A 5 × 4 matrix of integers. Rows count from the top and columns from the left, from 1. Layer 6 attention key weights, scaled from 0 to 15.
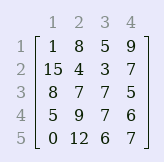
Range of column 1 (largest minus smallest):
15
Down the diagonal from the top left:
1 4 7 6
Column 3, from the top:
5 3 7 7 6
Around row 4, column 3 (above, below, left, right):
7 6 9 6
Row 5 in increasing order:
0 6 7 12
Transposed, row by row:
1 15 8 5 0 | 8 4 7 9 12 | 5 3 7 7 6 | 9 7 5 6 7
